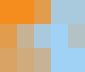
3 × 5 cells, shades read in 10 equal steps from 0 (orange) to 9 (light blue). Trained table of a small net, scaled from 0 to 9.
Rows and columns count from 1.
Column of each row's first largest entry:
4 4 4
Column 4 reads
8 9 9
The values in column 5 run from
7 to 9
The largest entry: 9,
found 3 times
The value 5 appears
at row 2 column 2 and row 3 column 3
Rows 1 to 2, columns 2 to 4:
0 2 8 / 5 8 9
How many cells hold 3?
1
